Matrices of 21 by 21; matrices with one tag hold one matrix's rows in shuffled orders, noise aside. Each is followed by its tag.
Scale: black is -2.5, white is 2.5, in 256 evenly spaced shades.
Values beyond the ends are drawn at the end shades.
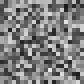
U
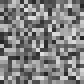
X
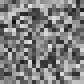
U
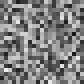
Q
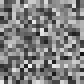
X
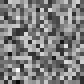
Q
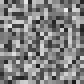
Q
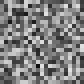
Q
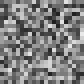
U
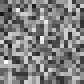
Q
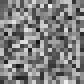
Q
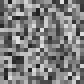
Q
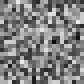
U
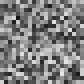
U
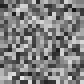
U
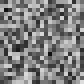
Q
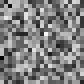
Q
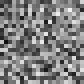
X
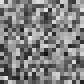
X
